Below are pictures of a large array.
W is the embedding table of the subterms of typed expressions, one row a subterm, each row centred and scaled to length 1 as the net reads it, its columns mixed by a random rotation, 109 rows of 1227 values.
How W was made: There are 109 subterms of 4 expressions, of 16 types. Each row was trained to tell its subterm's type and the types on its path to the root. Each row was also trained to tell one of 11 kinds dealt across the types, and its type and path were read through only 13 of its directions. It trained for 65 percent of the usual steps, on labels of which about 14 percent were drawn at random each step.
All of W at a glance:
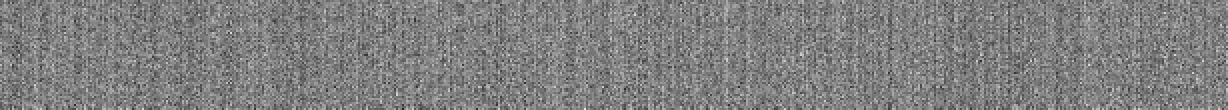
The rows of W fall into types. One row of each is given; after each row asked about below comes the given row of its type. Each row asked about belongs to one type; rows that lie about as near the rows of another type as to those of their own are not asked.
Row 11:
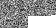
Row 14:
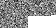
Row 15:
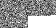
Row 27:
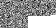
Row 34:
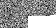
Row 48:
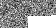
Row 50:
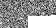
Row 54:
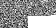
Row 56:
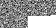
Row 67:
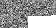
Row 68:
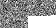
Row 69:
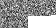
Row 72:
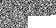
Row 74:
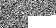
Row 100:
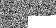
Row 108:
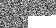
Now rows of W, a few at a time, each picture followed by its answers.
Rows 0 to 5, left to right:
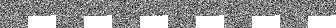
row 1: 67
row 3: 100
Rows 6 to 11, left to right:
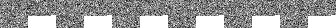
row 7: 100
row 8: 15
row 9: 108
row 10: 14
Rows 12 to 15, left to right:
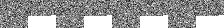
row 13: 56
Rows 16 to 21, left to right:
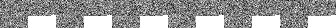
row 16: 108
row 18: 56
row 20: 11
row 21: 54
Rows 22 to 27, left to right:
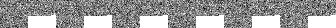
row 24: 15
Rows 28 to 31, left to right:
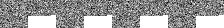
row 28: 108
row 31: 15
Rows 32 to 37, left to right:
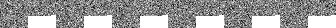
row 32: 67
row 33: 100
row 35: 11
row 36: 68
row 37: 50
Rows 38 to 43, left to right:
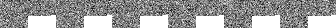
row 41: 68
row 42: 14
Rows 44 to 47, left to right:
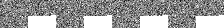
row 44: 14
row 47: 54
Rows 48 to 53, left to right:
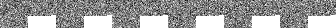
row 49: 74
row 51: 34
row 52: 68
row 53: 34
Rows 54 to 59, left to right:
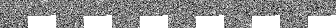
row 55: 54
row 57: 11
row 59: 108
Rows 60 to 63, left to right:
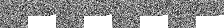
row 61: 34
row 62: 108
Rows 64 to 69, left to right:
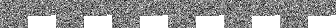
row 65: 11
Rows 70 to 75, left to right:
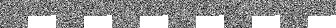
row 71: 11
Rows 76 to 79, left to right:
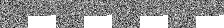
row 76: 27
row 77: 74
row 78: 11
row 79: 74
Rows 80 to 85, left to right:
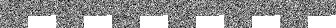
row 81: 54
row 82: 100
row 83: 74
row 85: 68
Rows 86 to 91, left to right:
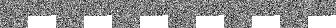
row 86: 68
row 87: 68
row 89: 34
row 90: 34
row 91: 14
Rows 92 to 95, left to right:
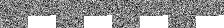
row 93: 14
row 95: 54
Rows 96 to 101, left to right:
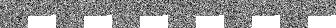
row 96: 108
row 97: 34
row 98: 72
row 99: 15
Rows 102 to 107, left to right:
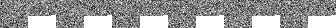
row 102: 67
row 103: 69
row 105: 54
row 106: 15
